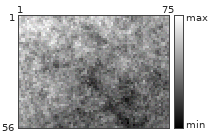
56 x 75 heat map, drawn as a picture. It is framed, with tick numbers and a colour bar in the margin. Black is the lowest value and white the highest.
Ninth with the highest average: top left. Average level on the scale: 50%. Ninth with the lowest average: bottom right. Slope: up to the top left. Grain: blotchy. Stripes: none.
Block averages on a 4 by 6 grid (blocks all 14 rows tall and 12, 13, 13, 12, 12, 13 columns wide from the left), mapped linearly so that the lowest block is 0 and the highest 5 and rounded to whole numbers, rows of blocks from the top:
5 5 4 4 3 3
4 3 3 2 3 2
3 3 1 1 1 1
3 2 1 1 0 1
